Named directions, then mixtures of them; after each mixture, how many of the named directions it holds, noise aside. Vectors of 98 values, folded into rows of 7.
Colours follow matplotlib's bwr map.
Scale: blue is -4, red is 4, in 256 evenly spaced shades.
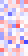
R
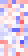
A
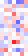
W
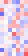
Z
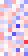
two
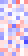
two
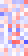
three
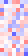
one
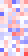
two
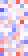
three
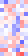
three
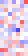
three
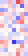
three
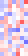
two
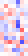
three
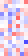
two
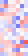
three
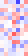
two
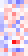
one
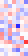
two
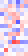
three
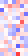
three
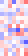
three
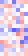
one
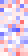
two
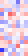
two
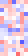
one
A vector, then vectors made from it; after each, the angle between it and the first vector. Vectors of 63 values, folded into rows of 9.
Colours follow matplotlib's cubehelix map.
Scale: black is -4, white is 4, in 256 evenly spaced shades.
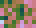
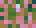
orthogonal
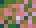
orthogonal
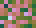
orthogonal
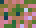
partly aligned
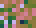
partly opposed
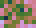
nearly parallel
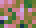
nearly opposite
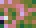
nearly opposite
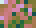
partly opposed
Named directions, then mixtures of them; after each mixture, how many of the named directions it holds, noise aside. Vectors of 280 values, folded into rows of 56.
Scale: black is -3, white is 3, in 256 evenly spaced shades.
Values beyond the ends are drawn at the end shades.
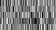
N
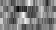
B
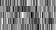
two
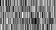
one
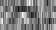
two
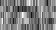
two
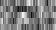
two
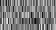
one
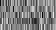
one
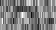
two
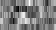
one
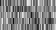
two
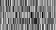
one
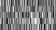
one
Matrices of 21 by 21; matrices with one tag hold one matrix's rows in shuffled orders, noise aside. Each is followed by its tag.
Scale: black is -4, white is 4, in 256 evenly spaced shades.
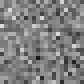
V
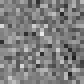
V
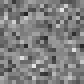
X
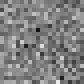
V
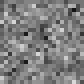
X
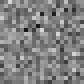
V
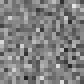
V
